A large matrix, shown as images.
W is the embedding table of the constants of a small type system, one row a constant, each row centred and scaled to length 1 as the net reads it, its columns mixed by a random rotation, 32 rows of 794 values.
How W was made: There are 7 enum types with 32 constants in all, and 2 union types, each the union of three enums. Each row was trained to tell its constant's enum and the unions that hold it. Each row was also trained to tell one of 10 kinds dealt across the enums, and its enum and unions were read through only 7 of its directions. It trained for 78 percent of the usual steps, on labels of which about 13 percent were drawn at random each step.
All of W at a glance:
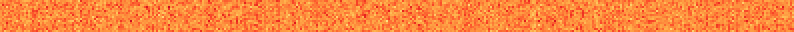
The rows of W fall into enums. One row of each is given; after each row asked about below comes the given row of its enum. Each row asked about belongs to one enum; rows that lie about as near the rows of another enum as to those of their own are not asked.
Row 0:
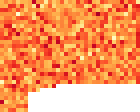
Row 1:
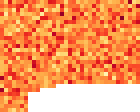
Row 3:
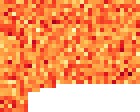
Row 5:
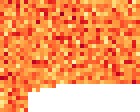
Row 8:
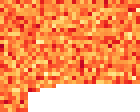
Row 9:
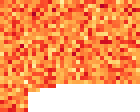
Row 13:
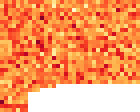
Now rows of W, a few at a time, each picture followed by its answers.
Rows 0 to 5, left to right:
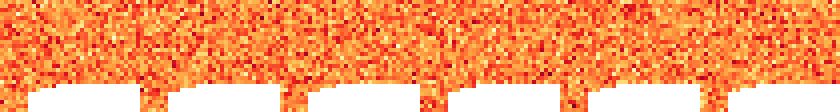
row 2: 5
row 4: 9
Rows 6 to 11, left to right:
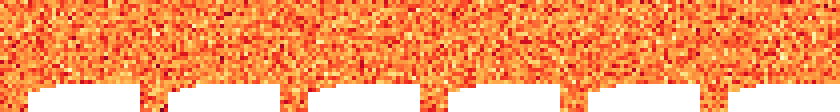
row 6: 13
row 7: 8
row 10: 0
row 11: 0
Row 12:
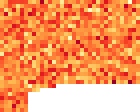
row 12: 9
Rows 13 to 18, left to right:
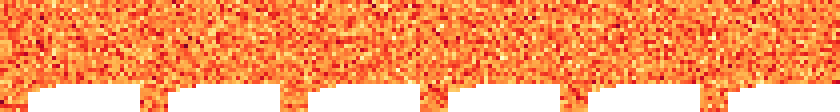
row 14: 3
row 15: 0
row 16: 0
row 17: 5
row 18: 3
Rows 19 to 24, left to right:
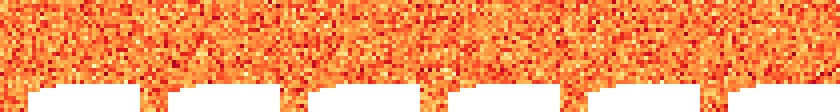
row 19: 9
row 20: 1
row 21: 1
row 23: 5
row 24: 3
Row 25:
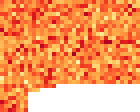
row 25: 9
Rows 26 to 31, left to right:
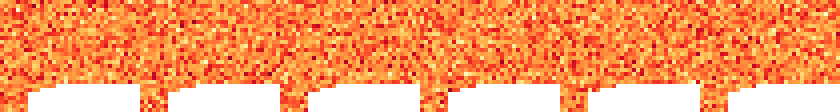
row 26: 8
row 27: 3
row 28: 8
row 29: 8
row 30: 0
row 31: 3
